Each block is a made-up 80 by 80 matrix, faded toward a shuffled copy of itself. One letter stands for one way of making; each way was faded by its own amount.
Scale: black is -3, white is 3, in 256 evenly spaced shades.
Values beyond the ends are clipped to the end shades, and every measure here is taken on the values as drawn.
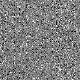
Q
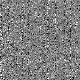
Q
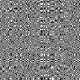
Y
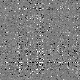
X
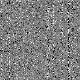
Q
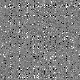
X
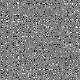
X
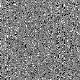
Q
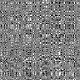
Y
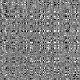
Y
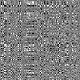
Y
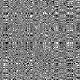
Y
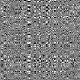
Y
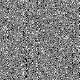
Q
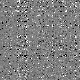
X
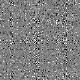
X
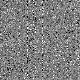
Q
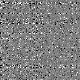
X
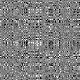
Y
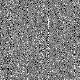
Q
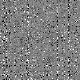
X
